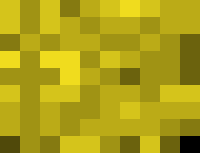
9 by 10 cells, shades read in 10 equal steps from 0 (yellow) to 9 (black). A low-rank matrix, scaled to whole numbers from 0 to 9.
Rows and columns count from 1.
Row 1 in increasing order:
0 1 1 1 1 2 2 2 3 4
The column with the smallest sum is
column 4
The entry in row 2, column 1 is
1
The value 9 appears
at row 9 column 10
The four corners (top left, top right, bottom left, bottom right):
1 2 6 9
